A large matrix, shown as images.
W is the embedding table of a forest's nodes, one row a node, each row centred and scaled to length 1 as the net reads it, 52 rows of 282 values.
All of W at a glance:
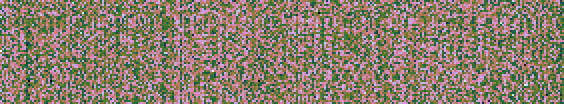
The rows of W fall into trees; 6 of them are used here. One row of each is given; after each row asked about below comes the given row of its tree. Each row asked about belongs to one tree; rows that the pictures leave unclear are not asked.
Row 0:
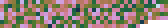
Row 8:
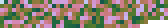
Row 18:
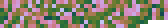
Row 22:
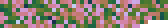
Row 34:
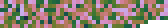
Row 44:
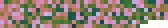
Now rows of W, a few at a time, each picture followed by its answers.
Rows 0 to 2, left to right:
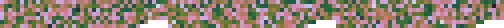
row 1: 18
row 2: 44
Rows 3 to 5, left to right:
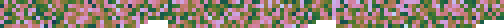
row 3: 22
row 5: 34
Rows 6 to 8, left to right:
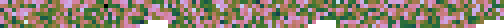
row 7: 22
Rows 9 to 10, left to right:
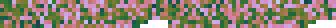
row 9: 18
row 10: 18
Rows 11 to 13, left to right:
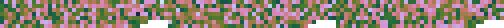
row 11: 18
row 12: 34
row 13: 18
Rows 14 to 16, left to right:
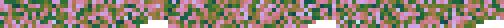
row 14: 8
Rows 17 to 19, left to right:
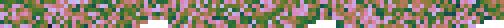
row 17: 0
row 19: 22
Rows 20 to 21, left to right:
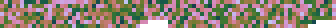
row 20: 0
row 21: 18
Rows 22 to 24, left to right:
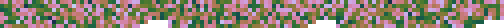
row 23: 34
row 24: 18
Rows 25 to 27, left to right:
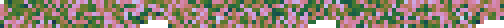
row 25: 8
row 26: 22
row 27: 8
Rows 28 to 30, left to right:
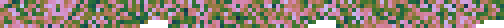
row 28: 0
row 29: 34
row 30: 22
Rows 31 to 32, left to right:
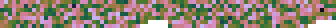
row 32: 8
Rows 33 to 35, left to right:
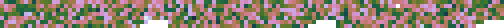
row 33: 8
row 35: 22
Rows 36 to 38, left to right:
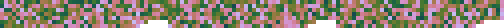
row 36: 22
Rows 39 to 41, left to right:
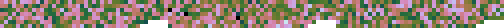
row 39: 18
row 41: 34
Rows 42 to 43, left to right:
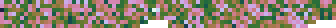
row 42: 44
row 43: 22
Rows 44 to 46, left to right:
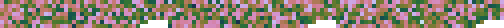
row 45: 8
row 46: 18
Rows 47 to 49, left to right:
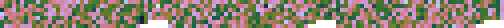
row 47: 0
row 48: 18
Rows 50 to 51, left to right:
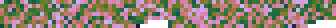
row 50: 8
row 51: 22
